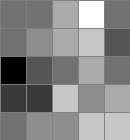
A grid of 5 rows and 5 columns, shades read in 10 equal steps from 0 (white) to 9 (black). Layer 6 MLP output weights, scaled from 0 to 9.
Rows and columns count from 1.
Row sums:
18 20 28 23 17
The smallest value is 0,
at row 1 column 4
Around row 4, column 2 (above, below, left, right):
6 4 7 2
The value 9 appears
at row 3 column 1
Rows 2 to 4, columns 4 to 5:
2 6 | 3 5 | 4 3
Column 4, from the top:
0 2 3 4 2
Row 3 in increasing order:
3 5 5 6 9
